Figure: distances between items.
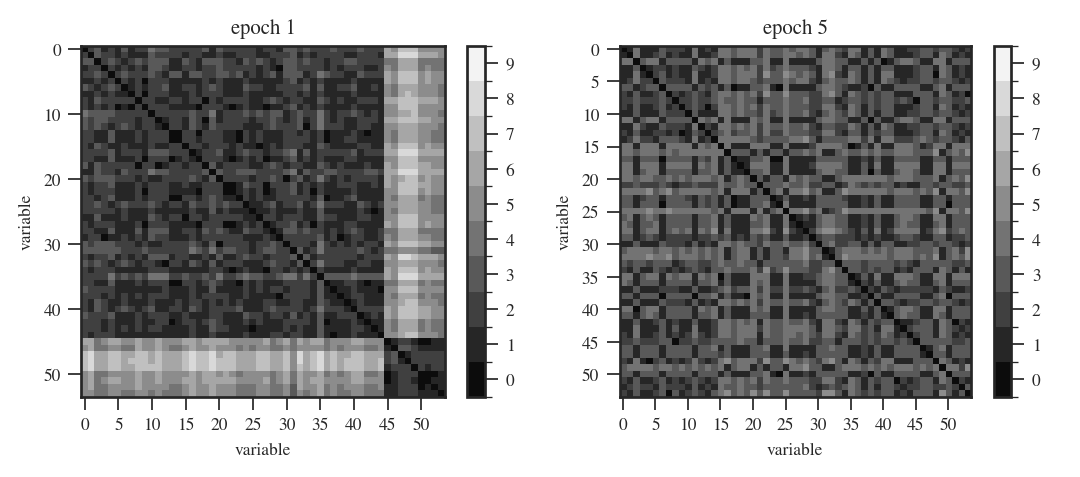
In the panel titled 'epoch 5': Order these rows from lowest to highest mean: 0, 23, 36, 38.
23, 38, 36, 0
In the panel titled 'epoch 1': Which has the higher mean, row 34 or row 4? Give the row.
4
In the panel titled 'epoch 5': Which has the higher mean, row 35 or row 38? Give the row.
35
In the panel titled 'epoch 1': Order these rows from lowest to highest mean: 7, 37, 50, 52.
7, 37, 52, 50
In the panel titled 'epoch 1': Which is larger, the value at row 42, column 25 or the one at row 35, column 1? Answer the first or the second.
the second
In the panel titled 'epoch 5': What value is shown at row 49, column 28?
5
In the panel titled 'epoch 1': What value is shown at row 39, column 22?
1
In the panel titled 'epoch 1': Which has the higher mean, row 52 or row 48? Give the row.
48
